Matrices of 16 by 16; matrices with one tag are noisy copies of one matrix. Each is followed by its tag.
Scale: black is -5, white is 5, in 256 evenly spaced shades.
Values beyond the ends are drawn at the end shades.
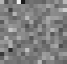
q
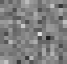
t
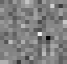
t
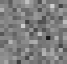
t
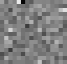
q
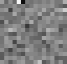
q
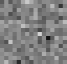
t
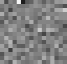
q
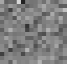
q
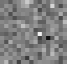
t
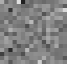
q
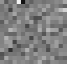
q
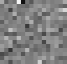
q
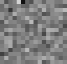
q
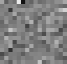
q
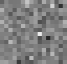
t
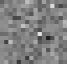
t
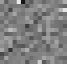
q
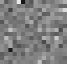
q
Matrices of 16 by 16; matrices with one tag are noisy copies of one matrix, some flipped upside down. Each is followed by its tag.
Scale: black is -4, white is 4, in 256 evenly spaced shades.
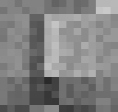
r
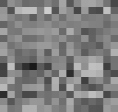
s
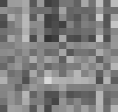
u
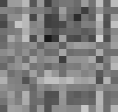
u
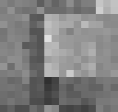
r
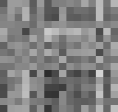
u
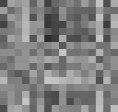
u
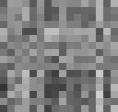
u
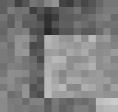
r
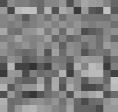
s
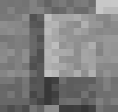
r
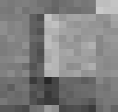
r
